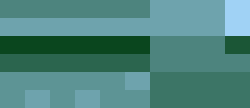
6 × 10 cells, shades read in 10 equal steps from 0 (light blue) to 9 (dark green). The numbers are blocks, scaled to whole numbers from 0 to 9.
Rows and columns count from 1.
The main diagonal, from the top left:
5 3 9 7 4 4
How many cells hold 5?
13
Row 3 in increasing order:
5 5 5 8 9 9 9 9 9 9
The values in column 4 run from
3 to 9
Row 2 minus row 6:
-1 0 -1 0 -1 -1 -3 -3 -3 -6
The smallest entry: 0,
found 2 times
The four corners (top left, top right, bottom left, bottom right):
5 0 4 6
